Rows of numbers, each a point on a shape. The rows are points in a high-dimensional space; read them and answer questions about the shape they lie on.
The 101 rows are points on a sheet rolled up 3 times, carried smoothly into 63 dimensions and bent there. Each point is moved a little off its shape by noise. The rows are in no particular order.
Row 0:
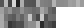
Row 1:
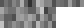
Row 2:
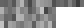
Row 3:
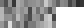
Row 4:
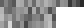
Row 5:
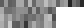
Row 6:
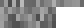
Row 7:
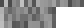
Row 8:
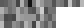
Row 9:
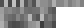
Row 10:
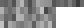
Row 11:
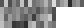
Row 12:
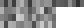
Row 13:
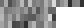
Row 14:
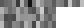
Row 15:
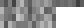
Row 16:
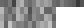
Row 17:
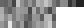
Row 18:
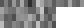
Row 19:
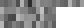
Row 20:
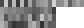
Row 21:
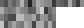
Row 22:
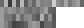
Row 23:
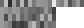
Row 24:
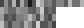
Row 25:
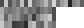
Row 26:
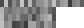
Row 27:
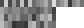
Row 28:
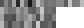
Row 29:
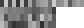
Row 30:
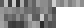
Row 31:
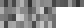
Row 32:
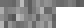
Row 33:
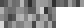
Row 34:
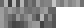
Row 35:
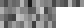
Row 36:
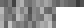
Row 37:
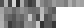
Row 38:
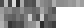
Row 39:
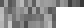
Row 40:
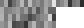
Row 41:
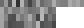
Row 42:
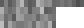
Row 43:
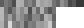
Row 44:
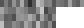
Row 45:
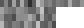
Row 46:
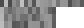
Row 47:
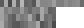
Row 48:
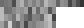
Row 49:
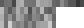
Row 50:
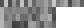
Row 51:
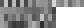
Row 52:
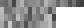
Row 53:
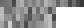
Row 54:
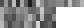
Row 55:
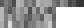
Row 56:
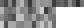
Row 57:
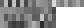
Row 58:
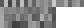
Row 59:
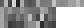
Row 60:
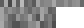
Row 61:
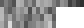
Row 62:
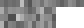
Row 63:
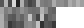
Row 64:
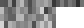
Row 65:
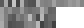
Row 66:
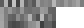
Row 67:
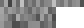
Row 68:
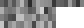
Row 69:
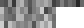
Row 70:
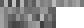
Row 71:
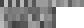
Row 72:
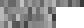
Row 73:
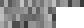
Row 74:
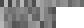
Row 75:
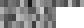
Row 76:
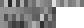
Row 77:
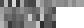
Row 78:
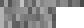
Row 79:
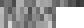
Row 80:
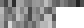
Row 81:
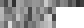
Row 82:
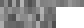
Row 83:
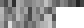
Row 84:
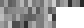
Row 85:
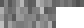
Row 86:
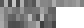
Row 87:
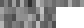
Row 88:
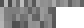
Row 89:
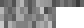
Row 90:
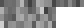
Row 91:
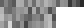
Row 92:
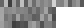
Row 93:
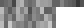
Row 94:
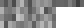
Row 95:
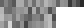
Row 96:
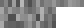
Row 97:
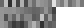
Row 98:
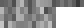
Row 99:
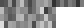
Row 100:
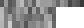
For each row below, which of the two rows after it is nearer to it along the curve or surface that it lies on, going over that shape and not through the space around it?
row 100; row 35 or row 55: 55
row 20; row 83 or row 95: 95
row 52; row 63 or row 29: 29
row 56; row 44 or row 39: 44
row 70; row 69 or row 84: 84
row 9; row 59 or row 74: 74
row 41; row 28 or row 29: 29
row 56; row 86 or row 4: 4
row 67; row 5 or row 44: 44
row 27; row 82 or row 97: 97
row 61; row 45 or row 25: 25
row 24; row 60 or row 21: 21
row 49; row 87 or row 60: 87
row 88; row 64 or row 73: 73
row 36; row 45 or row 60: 45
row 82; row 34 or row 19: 34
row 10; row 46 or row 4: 4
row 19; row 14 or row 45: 45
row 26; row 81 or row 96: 96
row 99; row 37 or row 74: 37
